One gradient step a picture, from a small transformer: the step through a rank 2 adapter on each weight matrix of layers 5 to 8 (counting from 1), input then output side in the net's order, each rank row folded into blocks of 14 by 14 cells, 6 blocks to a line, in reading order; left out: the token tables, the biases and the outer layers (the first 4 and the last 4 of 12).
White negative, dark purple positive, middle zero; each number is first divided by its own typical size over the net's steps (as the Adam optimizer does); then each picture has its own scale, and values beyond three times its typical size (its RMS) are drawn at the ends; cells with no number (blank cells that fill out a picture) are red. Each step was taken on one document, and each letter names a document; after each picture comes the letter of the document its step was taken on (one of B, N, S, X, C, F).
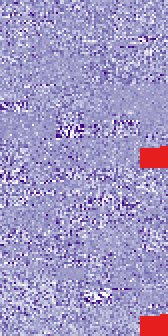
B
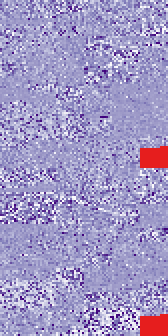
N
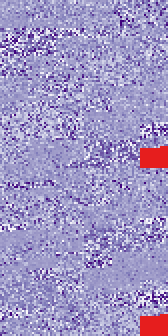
N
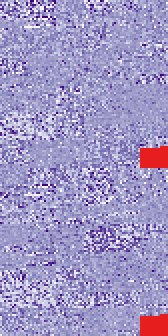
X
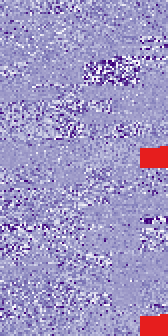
B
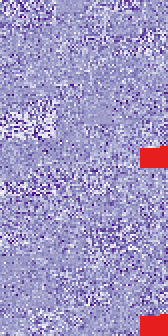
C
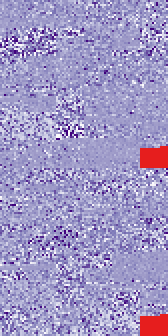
B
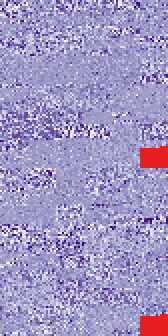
B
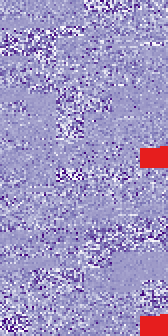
N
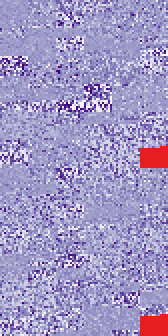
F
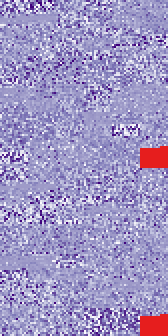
F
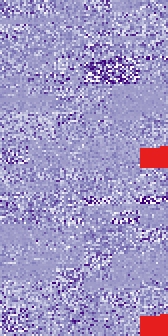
N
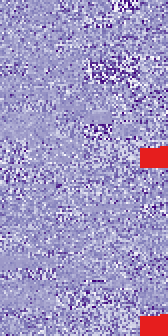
C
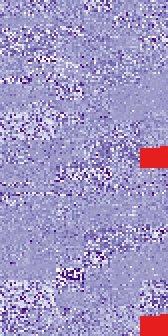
N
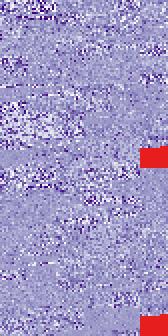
X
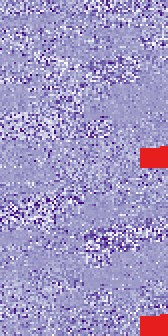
N
